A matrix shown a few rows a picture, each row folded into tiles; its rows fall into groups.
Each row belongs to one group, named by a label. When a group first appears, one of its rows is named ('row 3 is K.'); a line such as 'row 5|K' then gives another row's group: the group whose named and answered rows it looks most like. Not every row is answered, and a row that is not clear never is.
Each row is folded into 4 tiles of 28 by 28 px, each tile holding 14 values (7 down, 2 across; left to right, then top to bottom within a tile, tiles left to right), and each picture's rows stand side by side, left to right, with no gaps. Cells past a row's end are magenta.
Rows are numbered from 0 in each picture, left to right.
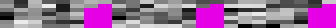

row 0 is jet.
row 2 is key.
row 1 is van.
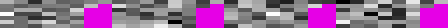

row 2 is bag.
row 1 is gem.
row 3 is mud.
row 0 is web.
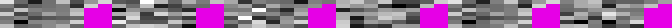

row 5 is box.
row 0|web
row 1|mud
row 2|web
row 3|key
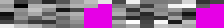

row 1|van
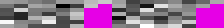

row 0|jet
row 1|web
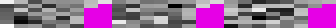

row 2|web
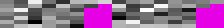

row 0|mud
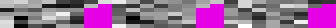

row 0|key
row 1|box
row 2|van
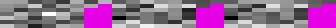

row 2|van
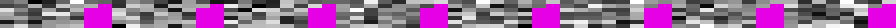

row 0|bag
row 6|web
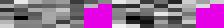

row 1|box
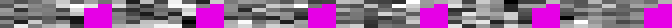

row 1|gem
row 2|van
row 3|box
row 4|key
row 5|jet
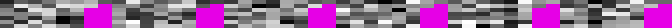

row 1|van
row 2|gem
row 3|bag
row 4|jet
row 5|bag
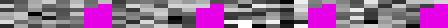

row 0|mud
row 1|gem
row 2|jet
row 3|mud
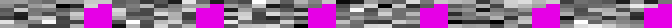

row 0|jet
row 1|bag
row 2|mud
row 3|mud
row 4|box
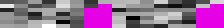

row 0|gem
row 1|key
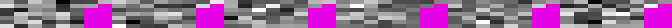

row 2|web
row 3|key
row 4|web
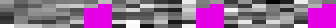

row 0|box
